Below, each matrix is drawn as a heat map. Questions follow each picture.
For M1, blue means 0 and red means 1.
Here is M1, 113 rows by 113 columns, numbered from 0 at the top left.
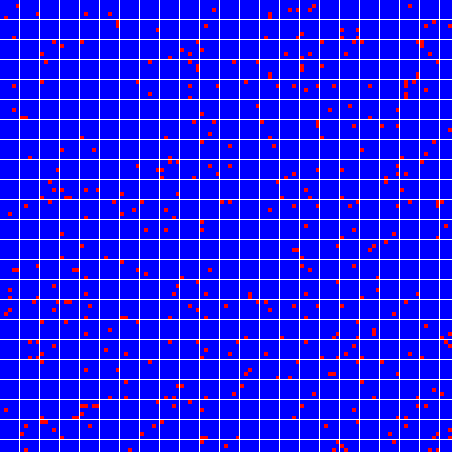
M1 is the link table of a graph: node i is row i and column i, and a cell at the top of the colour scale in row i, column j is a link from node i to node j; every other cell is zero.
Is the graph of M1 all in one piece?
no
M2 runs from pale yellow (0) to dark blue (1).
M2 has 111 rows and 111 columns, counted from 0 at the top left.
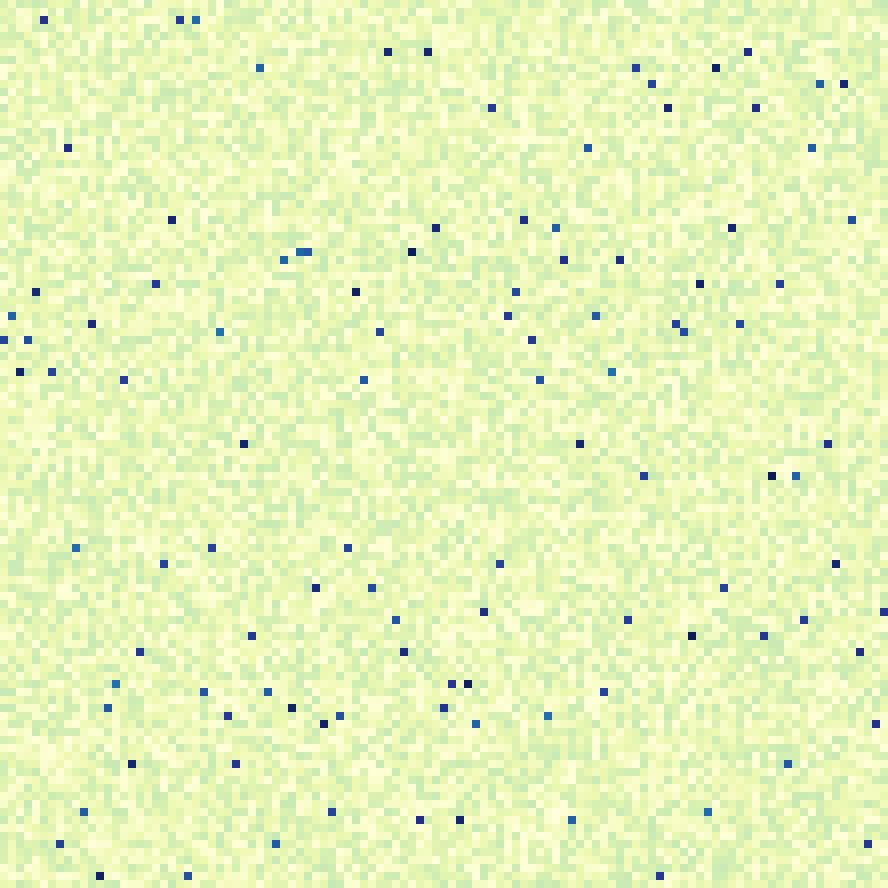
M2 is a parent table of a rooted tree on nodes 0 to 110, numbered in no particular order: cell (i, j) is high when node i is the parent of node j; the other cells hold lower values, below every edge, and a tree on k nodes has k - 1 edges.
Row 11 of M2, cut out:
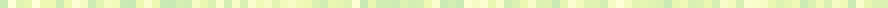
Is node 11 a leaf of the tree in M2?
yes
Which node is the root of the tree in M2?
18
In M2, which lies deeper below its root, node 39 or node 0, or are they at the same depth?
node 0
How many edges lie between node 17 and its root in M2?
4
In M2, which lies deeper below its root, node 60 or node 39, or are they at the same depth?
node 60
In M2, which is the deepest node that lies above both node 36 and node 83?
88
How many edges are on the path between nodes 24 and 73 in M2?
3
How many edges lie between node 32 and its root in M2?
2
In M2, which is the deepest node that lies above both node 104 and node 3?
8
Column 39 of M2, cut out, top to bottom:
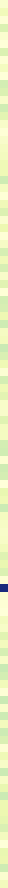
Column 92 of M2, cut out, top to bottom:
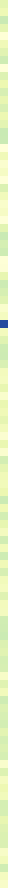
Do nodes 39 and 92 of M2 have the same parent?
no
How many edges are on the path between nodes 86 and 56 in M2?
7
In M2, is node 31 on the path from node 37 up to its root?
yes
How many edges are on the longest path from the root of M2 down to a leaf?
4
